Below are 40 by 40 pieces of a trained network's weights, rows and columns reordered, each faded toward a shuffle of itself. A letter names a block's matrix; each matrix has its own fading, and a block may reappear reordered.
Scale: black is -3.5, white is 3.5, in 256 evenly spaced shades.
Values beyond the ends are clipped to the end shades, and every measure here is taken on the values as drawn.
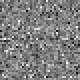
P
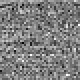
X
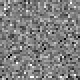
P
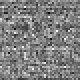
X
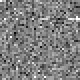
P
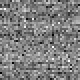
X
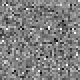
P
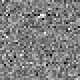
P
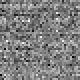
X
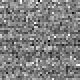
X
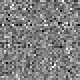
P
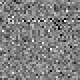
P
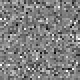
P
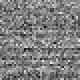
X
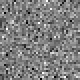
P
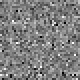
P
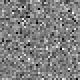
P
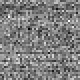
X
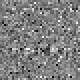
P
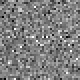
P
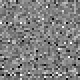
P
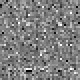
P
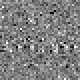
P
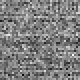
X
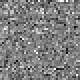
P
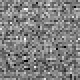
X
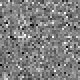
P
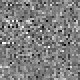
P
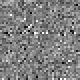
P
